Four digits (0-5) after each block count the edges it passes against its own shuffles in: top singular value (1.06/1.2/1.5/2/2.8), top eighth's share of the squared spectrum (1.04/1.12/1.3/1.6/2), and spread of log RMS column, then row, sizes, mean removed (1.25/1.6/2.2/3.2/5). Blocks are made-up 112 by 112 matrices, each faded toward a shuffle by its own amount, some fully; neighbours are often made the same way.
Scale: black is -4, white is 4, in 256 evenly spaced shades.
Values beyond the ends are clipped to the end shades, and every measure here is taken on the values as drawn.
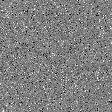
1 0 0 1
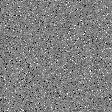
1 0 0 0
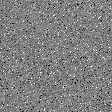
0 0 0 0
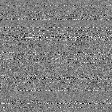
2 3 0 4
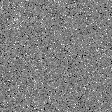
0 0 0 0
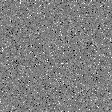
2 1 0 0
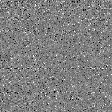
4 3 1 2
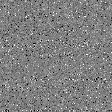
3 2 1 1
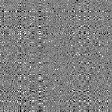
5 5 3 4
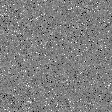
2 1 0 0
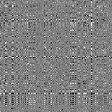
5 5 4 4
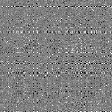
5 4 3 3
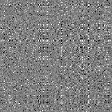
5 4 3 3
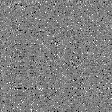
4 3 1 2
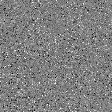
3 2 1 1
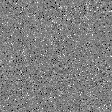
3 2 1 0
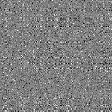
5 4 2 3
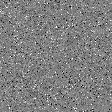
2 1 0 0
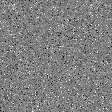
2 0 0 0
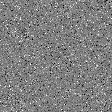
2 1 0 0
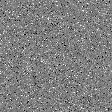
0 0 0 0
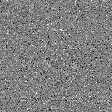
3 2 0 1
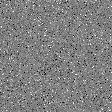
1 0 0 0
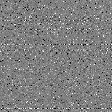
4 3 1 2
